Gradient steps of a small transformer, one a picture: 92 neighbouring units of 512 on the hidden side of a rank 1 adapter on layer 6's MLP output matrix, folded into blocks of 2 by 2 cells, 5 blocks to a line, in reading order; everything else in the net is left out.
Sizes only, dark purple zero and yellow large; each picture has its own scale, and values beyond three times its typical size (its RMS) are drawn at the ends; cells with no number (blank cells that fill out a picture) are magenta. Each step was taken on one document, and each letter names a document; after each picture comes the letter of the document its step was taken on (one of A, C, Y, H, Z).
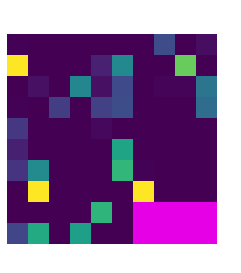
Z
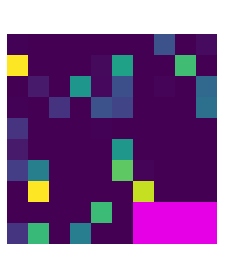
Z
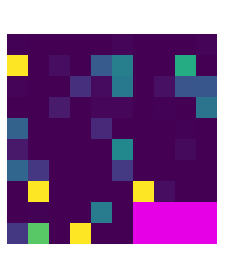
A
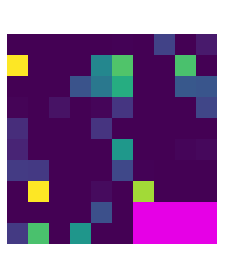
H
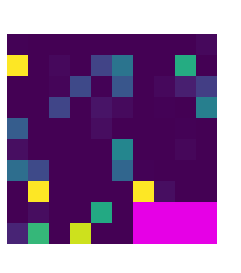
A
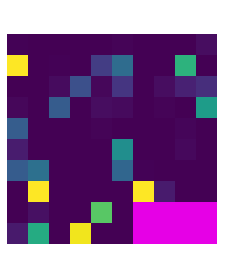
A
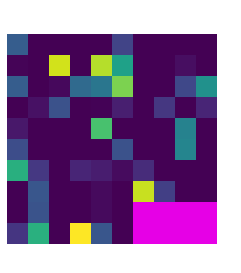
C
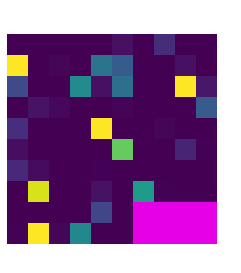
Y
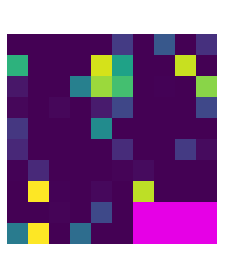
H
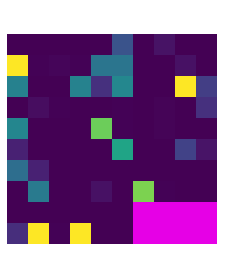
Y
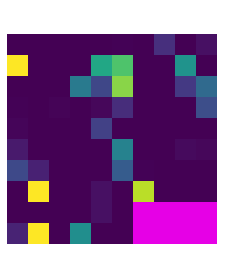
H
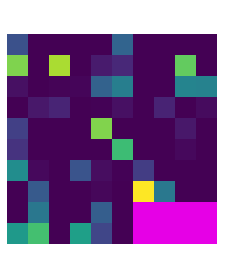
C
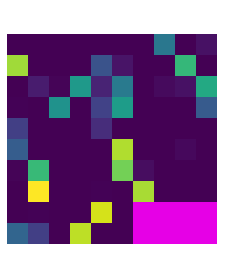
Z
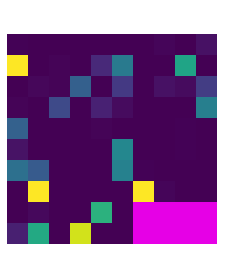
A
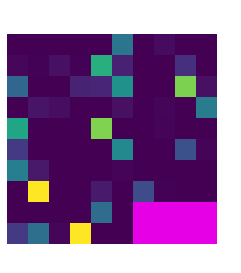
Y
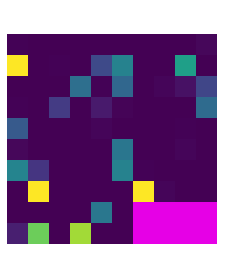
A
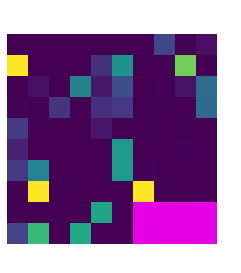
Z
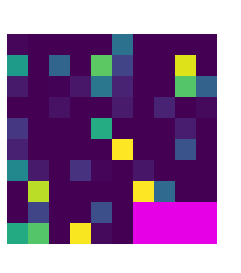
C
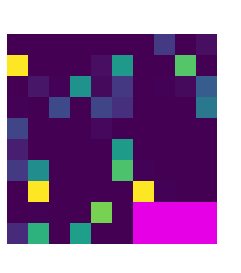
Z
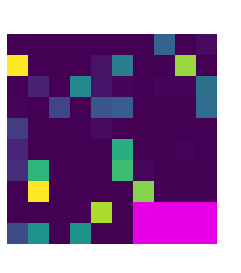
Z
